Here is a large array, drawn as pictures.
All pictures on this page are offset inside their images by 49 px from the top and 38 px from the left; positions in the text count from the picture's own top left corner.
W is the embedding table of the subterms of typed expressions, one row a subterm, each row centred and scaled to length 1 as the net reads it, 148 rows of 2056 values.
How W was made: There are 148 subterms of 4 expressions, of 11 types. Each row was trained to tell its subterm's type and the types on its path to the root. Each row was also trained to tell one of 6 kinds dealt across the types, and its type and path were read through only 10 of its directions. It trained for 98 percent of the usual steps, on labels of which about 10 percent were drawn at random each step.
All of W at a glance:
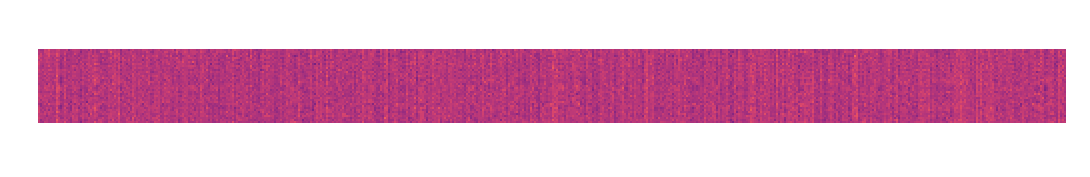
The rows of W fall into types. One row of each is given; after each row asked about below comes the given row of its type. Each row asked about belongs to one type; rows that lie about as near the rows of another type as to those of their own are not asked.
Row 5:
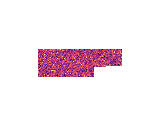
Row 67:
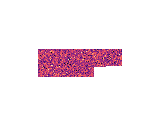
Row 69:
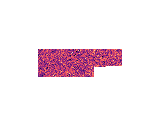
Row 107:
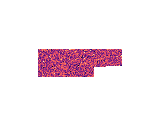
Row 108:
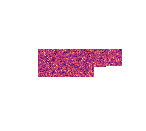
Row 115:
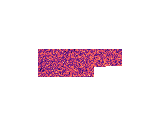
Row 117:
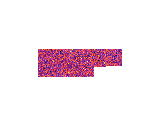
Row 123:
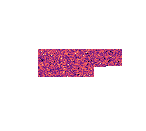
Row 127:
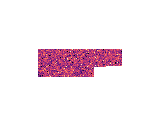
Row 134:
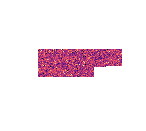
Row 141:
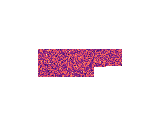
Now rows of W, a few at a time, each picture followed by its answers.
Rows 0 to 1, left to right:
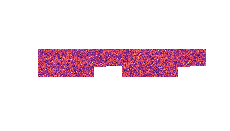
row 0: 134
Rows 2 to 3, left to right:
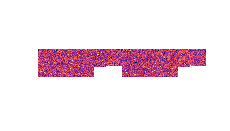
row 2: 134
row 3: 123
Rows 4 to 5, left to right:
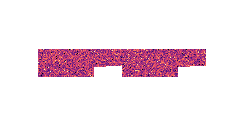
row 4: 141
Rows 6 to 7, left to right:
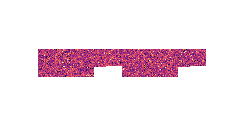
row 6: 127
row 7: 141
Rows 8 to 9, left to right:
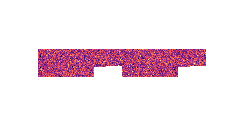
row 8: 107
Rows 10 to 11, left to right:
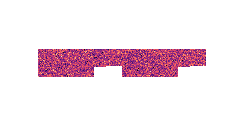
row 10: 134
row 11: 123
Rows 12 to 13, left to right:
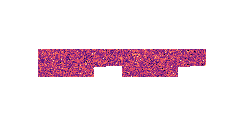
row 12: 107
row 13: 5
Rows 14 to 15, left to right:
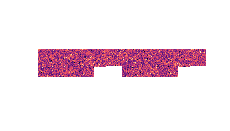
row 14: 115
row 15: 69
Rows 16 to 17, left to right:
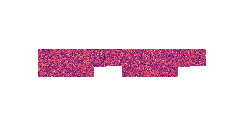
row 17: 107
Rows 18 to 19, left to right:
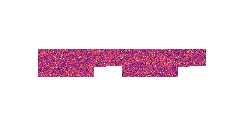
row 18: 108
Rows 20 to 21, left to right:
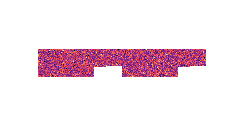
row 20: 123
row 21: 107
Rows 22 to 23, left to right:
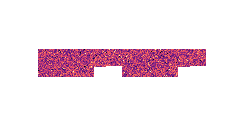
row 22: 69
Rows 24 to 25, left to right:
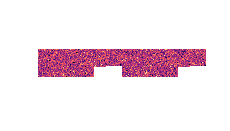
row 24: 107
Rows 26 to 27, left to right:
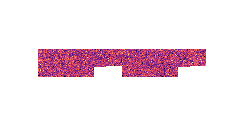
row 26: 134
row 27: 127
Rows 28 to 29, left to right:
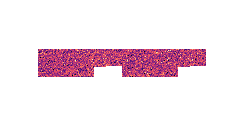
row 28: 115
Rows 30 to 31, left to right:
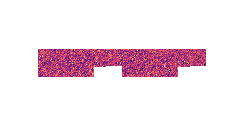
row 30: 108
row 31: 117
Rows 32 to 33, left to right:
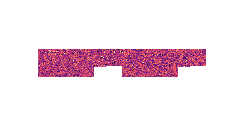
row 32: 5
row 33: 108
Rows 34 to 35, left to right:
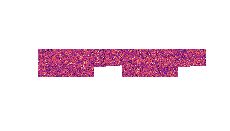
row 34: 141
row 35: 134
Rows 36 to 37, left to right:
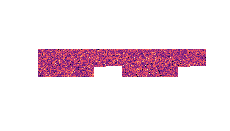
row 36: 127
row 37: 134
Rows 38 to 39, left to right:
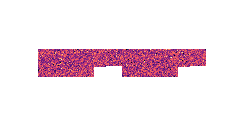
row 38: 108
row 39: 115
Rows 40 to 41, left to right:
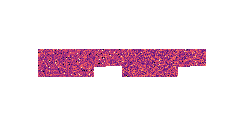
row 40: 123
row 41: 69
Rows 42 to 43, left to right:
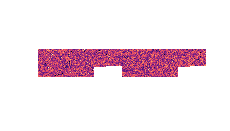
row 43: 117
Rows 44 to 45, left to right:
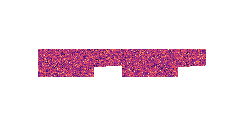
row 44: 141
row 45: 127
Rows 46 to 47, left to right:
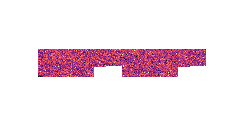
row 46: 141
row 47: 123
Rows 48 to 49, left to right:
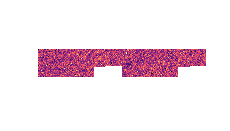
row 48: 123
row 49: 69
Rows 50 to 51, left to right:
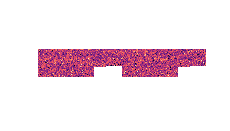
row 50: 134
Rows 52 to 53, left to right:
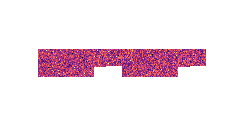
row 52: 115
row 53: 69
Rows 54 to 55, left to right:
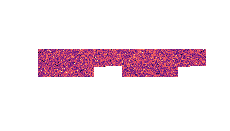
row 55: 141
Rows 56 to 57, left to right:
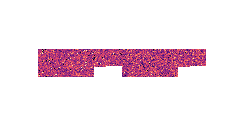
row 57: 69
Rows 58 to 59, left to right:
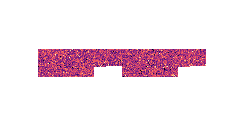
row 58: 107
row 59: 127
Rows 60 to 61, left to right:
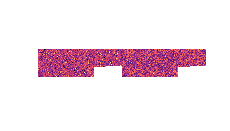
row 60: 123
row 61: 108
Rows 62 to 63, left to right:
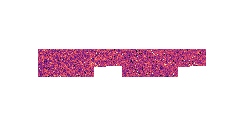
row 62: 69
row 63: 123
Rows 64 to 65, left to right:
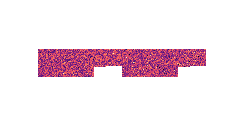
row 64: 115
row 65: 69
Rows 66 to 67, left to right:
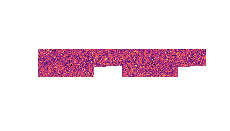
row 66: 108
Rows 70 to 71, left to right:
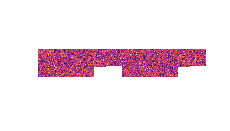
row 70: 69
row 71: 127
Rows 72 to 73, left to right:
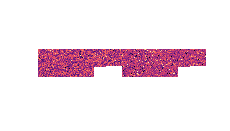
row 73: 123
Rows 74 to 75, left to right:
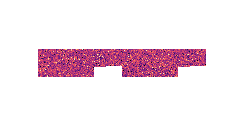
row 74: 134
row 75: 141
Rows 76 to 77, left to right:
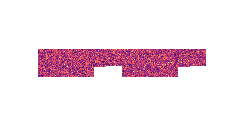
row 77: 141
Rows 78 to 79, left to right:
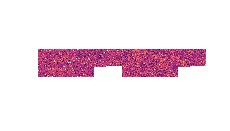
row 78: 134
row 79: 5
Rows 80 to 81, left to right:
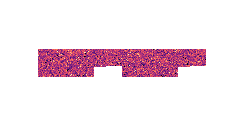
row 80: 117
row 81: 5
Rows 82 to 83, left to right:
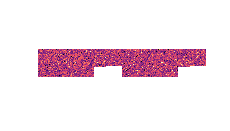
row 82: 141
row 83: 5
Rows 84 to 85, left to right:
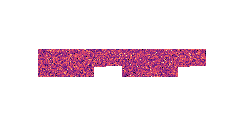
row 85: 115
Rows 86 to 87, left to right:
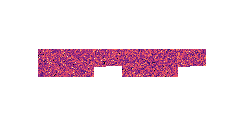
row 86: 69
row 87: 108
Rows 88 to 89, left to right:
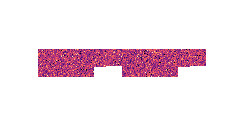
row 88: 134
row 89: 117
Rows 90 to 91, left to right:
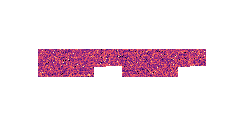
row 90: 67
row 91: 117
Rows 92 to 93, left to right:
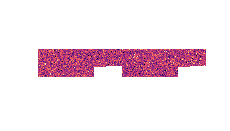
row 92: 134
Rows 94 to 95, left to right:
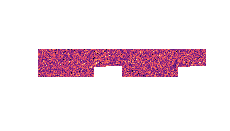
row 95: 141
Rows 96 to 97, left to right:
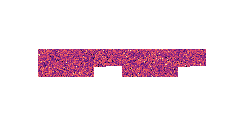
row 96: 108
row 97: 134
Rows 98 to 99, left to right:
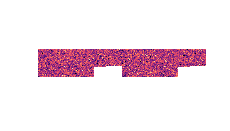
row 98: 127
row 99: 107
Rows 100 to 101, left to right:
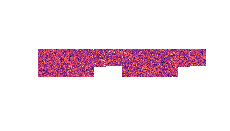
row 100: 134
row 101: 115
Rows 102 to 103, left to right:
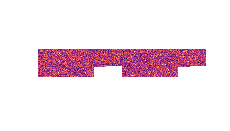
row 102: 141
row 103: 117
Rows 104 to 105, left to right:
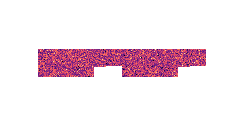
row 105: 127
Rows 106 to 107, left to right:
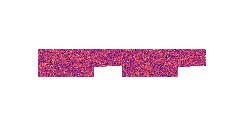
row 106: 141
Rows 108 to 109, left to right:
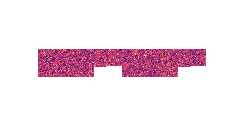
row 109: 123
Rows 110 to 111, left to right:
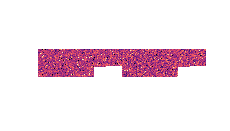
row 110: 67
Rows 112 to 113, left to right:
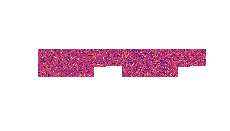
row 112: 67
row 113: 115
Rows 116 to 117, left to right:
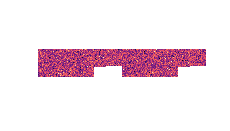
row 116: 115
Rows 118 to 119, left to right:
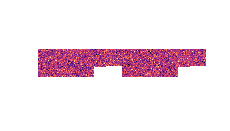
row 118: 127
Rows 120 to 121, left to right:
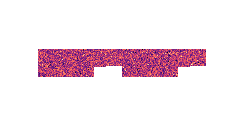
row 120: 115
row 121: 115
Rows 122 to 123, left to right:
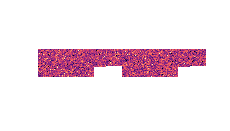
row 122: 127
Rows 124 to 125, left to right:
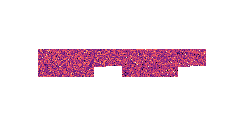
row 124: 141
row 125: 117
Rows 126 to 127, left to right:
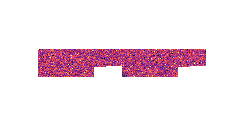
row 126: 5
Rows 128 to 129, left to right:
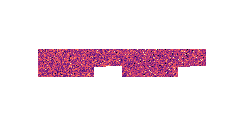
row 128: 134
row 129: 108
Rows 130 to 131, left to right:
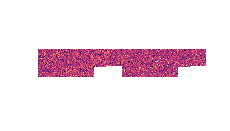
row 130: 107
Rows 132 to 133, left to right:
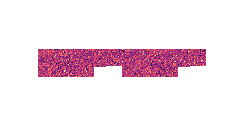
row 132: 108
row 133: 127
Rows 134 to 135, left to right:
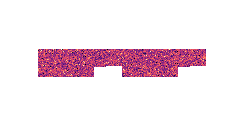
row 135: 115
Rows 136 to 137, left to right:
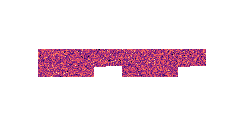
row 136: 107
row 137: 5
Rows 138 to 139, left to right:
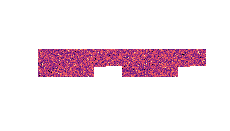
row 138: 115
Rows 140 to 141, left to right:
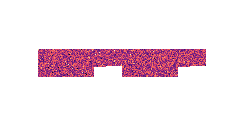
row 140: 141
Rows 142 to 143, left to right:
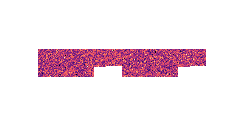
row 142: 115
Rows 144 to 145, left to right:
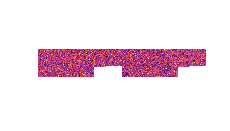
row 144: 5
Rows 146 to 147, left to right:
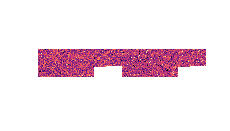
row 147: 123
